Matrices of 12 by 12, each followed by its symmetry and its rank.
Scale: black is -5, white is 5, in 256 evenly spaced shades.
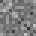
symmetric, full rank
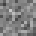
symmetric, full rank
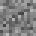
neither, full rank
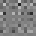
neither, rank two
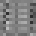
neither, rank two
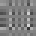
neither, rank one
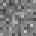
symmetric, full rank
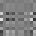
neither, rank one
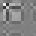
symmetric, rank two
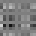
neither, rank one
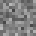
neither, full rank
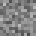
neither, full rank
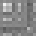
symmetric, rank two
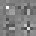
symmetric, rank two
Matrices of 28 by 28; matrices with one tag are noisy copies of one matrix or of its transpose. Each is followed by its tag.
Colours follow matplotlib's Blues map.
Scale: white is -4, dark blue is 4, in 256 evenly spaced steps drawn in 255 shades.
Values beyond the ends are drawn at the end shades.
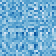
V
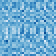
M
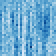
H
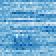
H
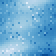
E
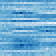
H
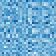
V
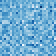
M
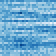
H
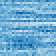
H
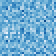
M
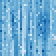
H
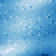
E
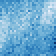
E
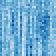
H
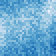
E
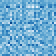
M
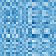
V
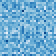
M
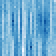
H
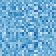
V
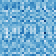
M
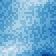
E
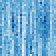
H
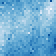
E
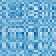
V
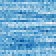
H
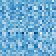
V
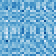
M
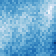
E
